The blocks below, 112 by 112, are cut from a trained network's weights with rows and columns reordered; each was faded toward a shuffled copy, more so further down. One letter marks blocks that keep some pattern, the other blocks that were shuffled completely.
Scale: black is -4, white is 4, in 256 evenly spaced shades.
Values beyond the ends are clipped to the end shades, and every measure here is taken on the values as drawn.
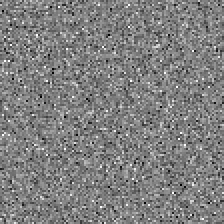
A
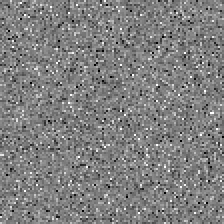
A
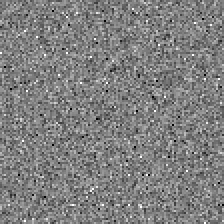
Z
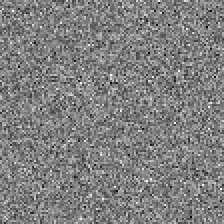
Z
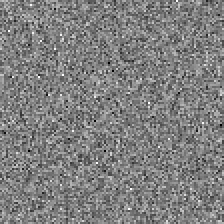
Z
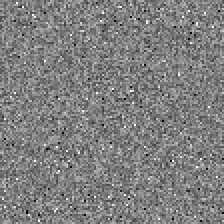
A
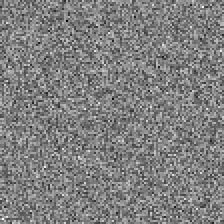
A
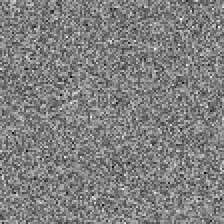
A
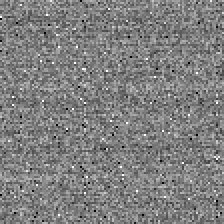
Z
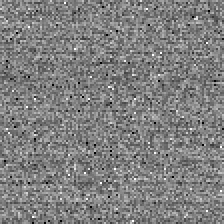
Z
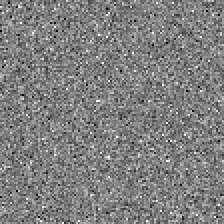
A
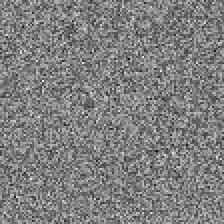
A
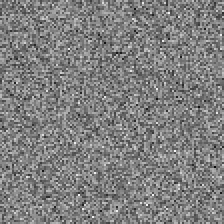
A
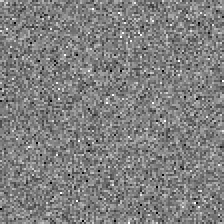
A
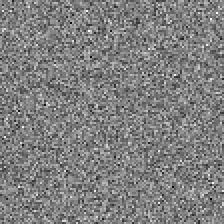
A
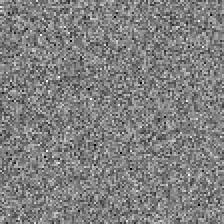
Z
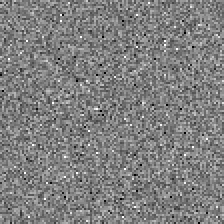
A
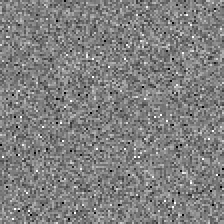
A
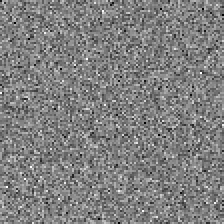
A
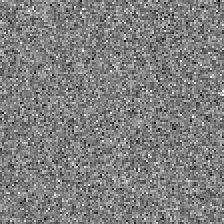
A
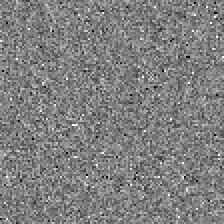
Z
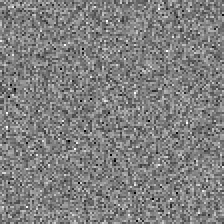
A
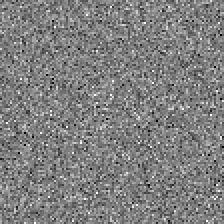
Z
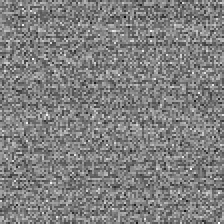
Z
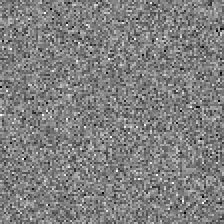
Z
